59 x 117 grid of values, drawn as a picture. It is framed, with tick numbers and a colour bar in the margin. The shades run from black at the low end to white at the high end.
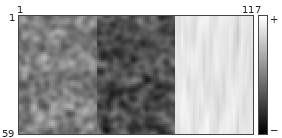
The table splits into one row of 3 panels. Panel 1,1: middling, blotchy. Panel 1,2: low, blotchy. Panel 1,3: very high, streaked downward, faint in contrast.
